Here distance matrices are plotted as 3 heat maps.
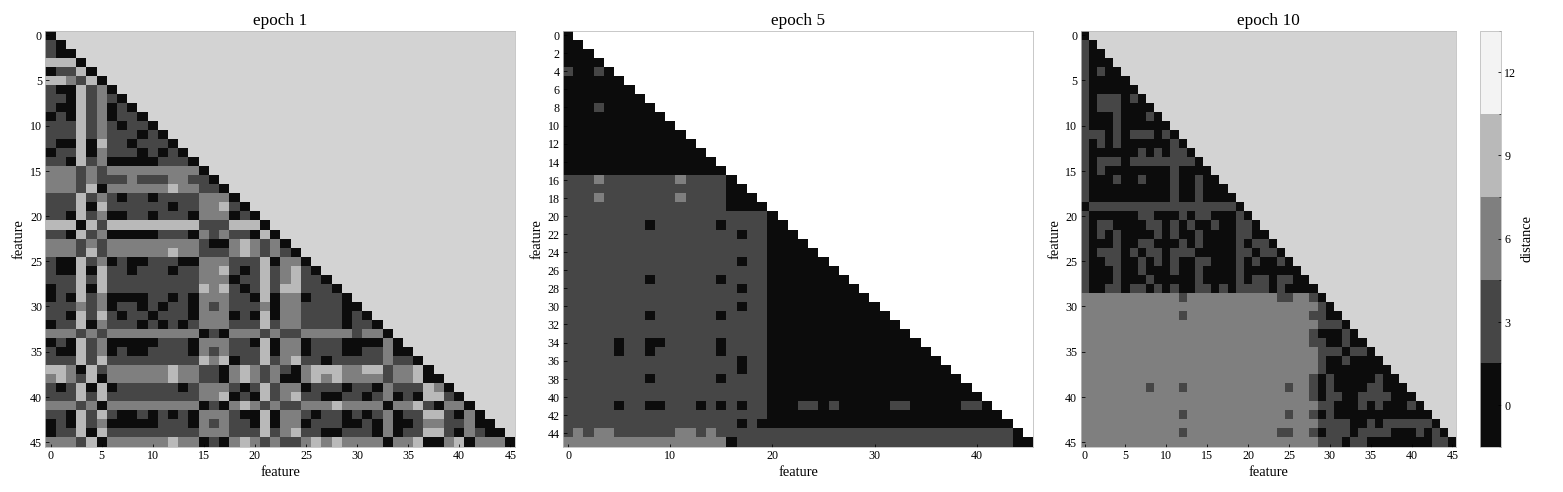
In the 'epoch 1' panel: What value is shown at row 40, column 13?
3
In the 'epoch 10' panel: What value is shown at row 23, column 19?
3
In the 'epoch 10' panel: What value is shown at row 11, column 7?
3
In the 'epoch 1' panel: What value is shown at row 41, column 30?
6
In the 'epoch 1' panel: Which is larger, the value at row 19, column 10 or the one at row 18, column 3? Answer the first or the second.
the second
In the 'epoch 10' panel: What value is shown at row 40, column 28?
3
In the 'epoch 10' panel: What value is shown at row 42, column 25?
3
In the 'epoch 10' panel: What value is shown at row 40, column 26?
6
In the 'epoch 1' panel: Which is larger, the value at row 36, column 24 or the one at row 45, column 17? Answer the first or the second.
the first
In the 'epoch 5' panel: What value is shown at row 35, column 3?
3
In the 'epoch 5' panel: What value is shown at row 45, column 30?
3
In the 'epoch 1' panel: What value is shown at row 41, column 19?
9
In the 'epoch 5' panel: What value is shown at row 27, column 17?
3
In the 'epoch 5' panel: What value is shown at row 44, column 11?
6
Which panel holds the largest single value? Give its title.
epoch 1
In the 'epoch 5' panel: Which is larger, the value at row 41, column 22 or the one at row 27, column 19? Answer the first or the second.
the second
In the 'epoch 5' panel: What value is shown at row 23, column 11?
3
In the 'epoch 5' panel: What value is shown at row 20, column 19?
3
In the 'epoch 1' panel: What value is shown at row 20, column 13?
3
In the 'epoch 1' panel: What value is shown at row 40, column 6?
3
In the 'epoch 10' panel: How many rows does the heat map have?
46
